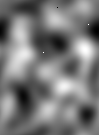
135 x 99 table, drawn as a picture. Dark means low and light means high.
On average the colour sits 50% of the way up the scale. Neither half mirrors the other. The field is smooth, with broad soft blobs. Three lone cells stand out: two far higher and one far lower than their neighbours.
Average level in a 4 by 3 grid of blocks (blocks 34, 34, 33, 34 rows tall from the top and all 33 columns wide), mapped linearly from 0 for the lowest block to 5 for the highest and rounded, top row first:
122
504
143
131
